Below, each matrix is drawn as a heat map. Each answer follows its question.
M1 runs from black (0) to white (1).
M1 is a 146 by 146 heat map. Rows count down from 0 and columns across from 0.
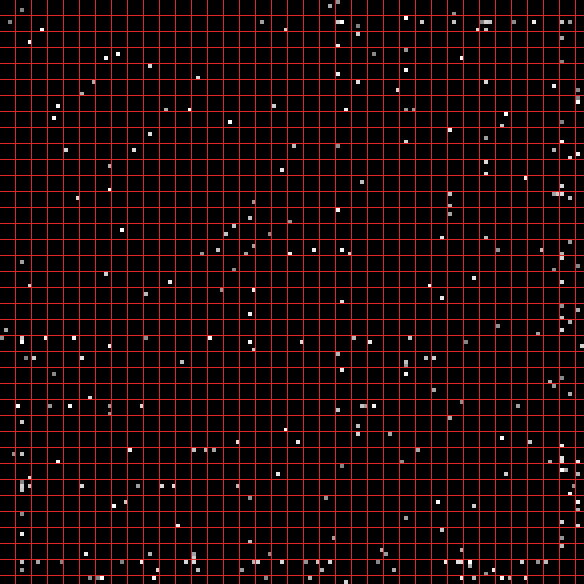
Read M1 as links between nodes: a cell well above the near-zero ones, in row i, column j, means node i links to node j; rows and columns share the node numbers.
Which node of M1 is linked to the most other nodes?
node 140
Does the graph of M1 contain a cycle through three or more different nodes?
no
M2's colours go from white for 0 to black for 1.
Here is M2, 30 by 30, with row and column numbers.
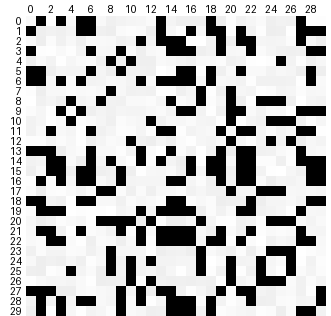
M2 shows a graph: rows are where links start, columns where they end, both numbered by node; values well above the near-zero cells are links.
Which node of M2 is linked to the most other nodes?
node 14
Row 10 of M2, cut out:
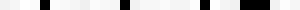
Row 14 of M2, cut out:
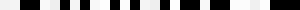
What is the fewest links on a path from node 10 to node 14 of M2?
3
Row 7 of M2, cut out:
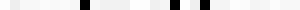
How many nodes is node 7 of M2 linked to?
3
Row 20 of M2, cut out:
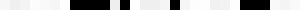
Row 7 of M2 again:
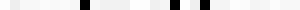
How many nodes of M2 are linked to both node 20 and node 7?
2
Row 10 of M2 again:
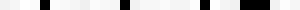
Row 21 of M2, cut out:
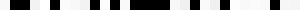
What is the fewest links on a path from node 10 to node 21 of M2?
3
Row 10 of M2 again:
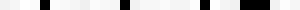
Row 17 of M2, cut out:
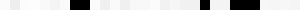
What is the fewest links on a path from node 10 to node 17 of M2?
2
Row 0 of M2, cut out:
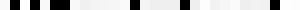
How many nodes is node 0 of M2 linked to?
7
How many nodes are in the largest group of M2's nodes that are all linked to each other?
8
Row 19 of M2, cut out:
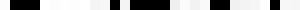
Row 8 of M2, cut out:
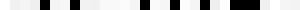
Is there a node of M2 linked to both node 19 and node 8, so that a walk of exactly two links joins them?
yes
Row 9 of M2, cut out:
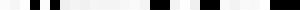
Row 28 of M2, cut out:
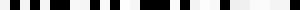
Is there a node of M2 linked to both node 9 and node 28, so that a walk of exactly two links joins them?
yes
